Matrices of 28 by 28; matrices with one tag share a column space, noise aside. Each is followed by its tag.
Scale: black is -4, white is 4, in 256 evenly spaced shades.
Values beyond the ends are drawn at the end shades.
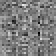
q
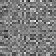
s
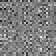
s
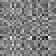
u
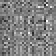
q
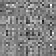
q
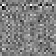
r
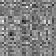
q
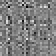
q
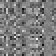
u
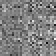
q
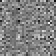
s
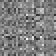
u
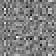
u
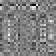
r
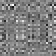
r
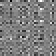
s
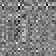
r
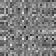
u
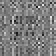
q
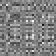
r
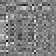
r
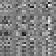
q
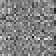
u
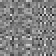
u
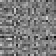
u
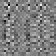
r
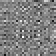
s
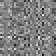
u
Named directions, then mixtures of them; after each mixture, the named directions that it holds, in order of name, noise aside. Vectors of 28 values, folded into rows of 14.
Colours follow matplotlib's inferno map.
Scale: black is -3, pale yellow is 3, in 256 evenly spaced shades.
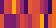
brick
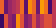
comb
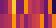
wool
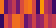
brick, comb, wool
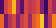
brick, comb, wool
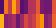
brick, comb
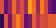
comb, wool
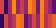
comb, wool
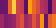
brick, comb, wool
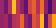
brick, comb, wool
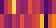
brick, wool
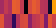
brick, wool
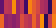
brick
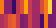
brick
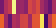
brick, wool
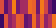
comb, wool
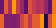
brick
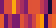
brick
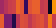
brick, wool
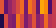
comb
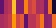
wool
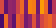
comb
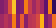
wool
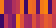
comb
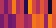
brick, comb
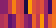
brick, comb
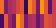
comb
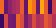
comb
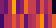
comb, wool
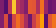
brick, comb, wool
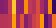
wool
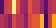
brick, wool
